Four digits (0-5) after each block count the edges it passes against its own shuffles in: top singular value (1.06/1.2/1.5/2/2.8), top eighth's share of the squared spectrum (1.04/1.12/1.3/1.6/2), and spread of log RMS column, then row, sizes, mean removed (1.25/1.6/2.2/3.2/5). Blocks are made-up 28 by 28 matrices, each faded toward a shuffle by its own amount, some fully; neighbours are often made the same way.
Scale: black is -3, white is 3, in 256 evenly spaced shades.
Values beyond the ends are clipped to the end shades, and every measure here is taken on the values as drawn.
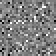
2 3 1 2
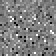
0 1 0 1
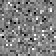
0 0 0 0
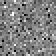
1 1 0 0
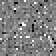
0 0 0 0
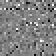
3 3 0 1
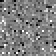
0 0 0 0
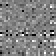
3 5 2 2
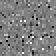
2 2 0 0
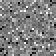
0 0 0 0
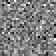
2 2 0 1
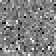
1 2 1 0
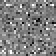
0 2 0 2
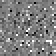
0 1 0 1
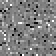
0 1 0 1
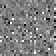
1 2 1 0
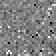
1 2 0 1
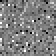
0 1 0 0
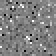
0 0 0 0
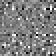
3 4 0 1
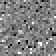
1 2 0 0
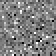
0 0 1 0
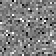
0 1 0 0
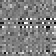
3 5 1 3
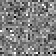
2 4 0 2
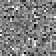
2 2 1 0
